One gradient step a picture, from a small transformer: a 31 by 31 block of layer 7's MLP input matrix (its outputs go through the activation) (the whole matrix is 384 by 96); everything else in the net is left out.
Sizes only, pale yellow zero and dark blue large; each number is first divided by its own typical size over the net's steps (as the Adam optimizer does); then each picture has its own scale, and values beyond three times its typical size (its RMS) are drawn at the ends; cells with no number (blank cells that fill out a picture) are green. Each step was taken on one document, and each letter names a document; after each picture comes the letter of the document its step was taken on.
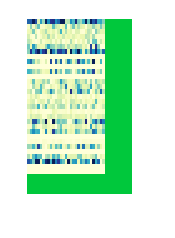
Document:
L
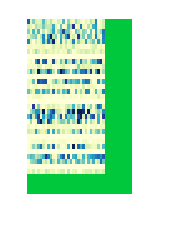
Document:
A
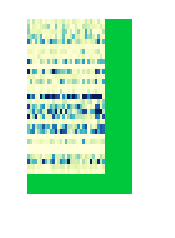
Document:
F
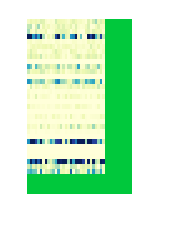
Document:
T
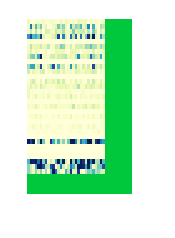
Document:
T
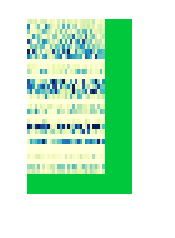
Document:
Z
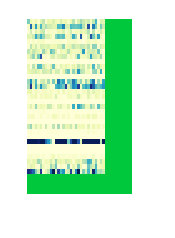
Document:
T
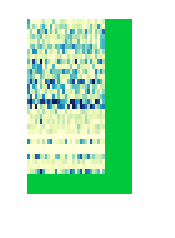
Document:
Z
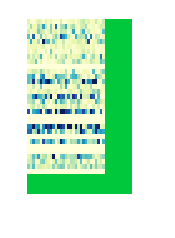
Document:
F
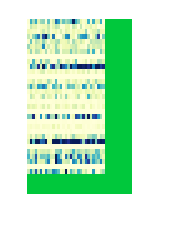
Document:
A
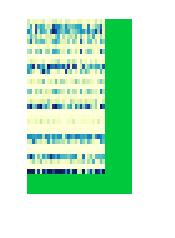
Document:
A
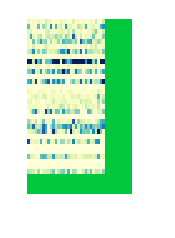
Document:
F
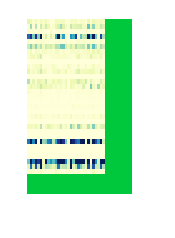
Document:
T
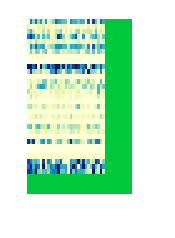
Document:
L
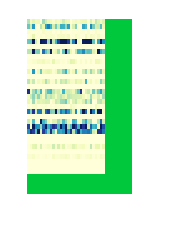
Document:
F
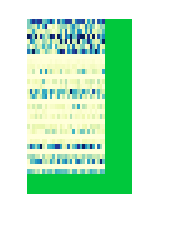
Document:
L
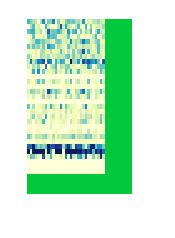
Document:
A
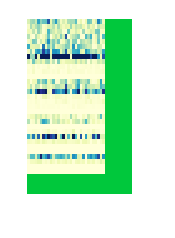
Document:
A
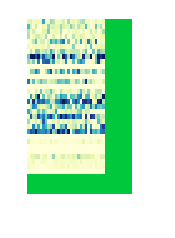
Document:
F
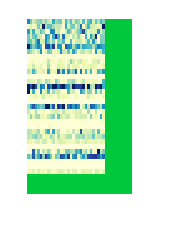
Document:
A
